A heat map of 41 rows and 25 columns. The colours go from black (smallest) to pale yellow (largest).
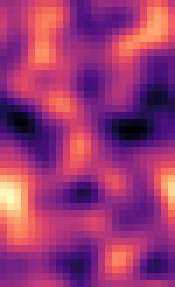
The texture is blotchy. There are no lone odd cells. The middle right is the ninth with the lowest average.
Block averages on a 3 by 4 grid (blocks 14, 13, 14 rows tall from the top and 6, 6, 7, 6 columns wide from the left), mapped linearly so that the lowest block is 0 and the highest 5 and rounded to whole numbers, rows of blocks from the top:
3413 | 1310 | 5121
